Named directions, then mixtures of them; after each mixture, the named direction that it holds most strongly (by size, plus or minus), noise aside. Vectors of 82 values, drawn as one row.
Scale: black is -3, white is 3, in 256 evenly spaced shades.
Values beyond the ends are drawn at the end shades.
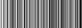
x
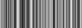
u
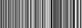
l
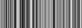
u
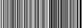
x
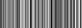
l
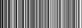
x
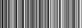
x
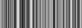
u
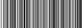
x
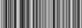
u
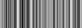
u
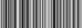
u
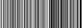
x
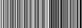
x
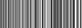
l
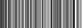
l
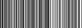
x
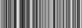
u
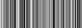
u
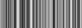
u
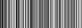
x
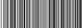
x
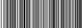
x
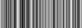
u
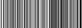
x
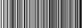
x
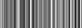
u
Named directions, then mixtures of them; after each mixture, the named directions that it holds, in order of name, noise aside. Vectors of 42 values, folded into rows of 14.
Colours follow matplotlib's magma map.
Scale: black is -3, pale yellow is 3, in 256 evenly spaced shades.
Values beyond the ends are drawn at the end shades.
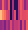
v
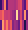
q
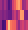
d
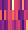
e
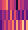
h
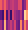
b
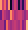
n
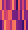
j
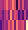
e, h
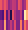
b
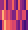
j, q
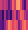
b, d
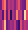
b, q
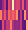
e, q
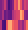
d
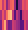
d, j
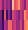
b, d, e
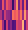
j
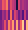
h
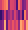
b, h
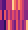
d, e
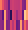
b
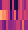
v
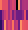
b, h, j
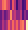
h, n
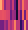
j, q, v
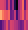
j, v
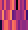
h, j, q
